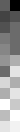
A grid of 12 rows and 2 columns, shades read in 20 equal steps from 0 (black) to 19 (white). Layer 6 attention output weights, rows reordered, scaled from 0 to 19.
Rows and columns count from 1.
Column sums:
135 142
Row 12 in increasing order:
17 18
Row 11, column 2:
19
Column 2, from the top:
0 6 8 8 8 13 17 13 17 15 19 18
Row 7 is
8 17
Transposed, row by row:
7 5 6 9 10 11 8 16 13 19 14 17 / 0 6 8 8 8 13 17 13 17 15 19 18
